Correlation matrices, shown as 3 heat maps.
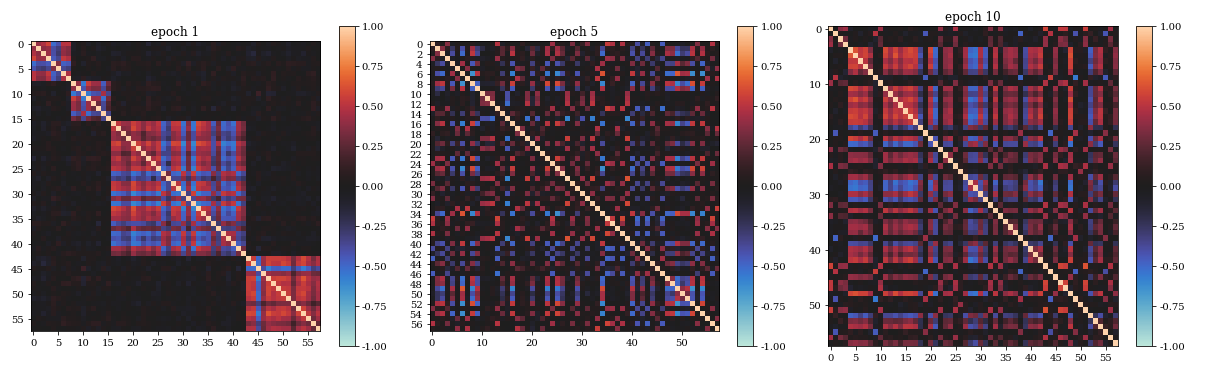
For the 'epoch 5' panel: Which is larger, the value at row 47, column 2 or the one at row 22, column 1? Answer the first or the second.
the first
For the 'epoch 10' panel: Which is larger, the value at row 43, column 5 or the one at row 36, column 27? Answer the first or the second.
the second
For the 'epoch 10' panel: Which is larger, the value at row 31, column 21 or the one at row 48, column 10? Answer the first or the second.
the first
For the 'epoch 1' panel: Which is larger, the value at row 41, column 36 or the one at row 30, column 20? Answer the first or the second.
the first
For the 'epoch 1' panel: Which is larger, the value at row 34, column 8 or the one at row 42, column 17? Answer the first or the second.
the second
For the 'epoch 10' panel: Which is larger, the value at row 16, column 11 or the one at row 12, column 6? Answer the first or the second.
the first
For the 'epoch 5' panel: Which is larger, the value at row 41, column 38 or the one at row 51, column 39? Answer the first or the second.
the second
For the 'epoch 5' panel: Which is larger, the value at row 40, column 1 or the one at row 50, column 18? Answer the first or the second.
the second
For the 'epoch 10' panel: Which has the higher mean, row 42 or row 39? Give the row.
42
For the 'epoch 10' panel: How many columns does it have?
58
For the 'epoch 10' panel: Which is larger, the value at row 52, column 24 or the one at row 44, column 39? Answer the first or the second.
the second
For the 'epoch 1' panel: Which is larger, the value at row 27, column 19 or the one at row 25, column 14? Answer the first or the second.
the second
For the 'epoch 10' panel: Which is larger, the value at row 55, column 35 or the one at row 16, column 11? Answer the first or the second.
the second
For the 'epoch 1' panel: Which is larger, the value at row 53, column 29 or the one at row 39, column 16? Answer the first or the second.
the first
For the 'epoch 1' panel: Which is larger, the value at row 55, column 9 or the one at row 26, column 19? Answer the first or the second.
the first
